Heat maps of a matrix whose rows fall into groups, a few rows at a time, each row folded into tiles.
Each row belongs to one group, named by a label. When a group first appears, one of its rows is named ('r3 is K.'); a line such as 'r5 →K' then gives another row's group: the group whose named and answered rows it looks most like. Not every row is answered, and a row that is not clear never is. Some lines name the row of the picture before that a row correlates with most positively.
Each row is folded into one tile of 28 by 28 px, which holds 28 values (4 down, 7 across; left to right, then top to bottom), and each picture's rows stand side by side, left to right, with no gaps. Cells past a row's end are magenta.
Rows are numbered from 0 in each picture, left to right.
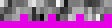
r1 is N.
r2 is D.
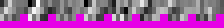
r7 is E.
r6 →D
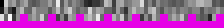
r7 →N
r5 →E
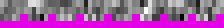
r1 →N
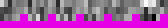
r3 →E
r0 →D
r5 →N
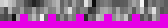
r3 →D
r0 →N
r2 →E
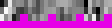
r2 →N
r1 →D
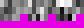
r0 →D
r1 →E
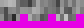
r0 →N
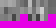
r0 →N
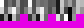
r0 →E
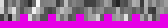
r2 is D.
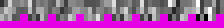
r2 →D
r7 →E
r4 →E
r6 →D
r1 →E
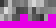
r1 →N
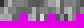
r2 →E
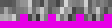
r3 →E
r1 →E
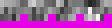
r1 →N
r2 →D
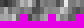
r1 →D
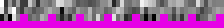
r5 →N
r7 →D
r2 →N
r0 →E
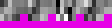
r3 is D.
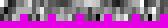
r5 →E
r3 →N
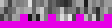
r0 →D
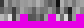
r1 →N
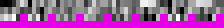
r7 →N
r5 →N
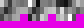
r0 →D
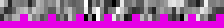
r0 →D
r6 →N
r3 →E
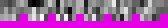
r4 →E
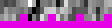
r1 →D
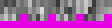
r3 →D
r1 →E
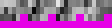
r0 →N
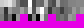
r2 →D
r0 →N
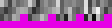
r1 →D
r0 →D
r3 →E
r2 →E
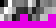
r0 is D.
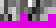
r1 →D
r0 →E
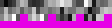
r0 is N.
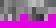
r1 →N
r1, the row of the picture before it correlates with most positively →2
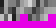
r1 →D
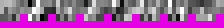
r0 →N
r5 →E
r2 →E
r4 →D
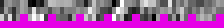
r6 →E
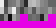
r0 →E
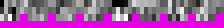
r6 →E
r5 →N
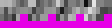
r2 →D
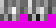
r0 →E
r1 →E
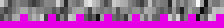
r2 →D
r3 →N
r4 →N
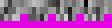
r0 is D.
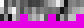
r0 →E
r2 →D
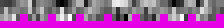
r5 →N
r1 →E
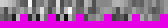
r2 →E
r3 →D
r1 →E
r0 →N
